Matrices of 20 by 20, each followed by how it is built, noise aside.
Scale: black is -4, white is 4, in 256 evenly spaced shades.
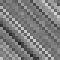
Toeplitz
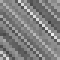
Toeplitz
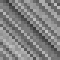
Toeplitz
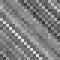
Toeplitz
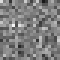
low rank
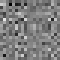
low rank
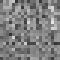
low rank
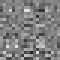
low rank
